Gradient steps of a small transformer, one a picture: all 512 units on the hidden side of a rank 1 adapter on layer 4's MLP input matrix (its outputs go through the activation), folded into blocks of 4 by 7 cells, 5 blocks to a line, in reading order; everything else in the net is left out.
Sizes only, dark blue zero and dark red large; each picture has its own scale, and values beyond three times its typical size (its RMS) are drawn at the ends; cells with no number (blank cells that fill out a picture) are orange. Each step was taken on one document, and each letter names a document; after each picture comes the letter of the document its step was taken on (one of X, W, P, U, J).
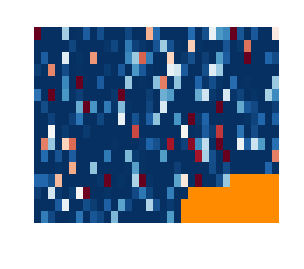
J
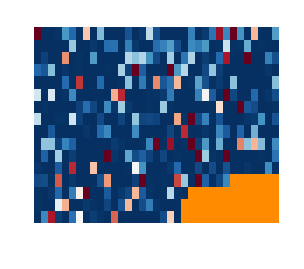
J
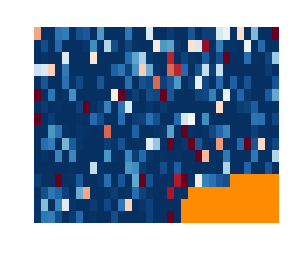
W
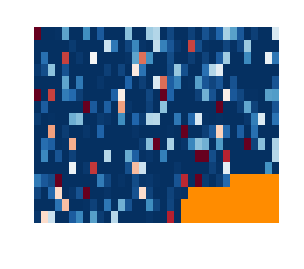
J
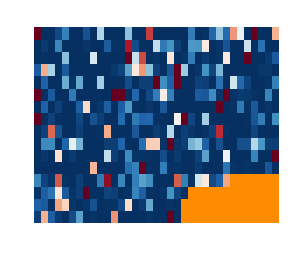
W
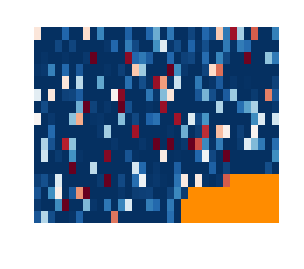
J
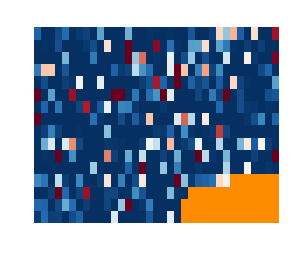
W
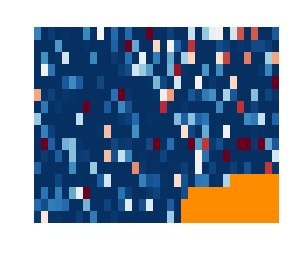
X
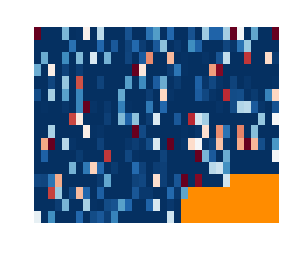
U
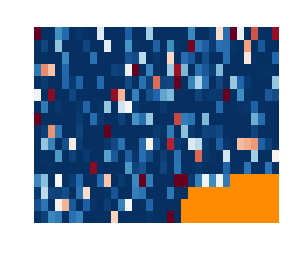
W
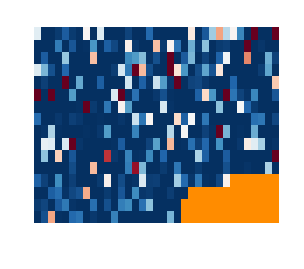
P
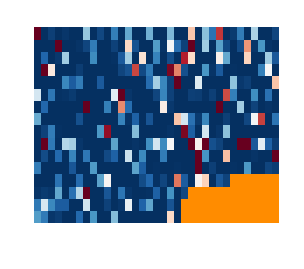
X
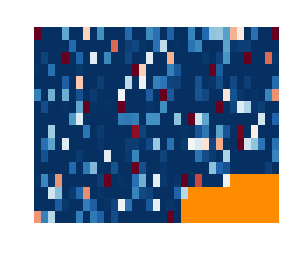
U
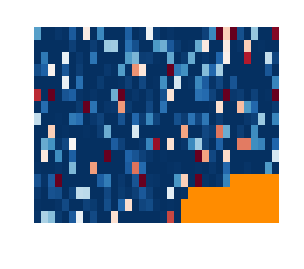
J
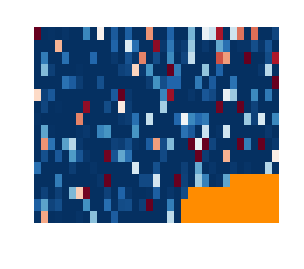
X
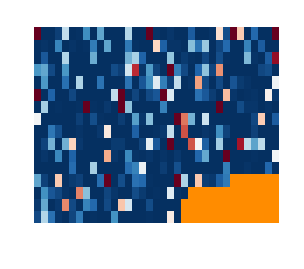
W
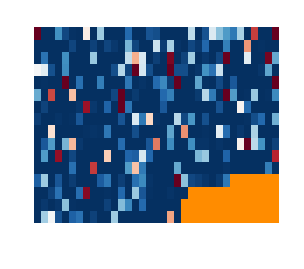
P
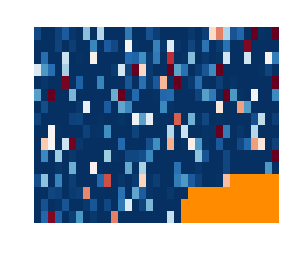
P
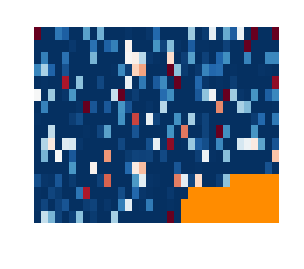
P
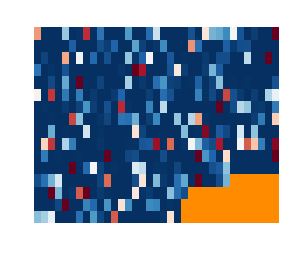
U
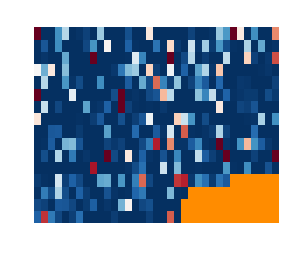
W
